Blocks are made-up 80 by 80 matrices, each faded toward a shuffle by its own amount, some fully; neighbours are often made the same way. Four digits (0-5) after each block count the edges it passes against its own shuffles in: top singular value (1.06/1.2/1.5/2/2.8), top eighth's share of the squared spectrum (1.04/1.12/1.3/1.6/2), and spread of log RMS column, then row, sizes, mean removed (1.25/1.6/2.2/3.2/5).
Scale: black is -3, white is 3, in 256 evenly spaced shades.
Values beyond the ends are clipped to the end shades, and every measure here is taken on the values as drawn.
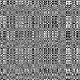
5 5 4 4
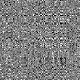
4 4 3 3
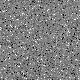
0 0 0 0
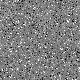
0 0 0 0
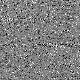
1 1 0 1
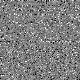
1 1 0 2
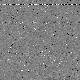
4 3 0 1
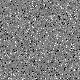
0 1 0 0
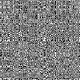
4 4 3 3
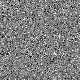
3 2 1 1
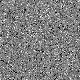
2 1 0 0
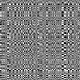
5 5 4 4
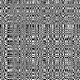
5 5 4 4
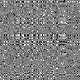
5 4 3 3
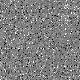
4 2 1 1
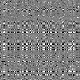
5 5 3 4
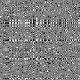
5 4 2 3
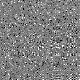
4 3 1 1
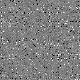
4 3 1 2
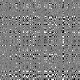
5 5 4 4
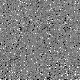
3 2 1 1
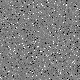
0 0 0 0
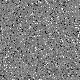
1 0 0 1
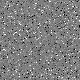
0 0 0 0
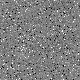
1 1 0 0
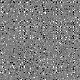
4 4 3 2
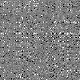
4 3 2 2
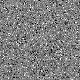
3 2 0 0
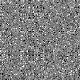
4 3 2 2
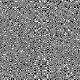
4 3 2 2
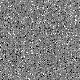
3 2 0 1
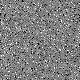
1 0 0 0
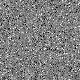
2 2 0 0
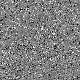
0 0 0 0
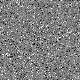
2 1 0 1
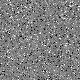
0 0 0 0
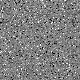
1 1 0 1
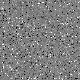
1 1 1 1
